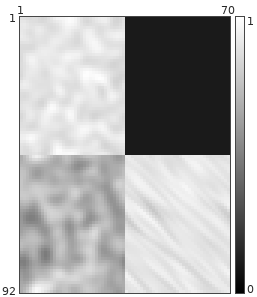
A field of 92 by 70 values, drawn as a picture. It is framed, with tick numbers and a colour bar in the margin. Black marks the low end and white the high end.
It is made of 2 by 2 panels. Panel 1,1: very high, blotchy, faint in contrast. Panel 1,2: very low, flat. Panel 2,1: high, blotchy. Panel 2,2: very high, slanting down to the right, faint in contrast.
